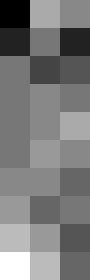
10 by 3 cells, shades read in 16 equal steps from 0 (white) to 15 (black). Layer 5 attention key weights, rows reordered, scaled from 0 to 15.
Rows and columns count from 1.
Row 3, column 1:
8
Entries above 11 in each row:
1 2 0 0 0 0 0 0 0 0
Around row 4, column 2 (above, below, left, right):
11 7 8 8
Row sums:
27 34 29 23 20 21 23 23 20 13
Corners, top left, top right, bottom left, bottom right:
15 7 0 9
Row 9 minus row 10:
4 2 1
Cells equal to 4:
2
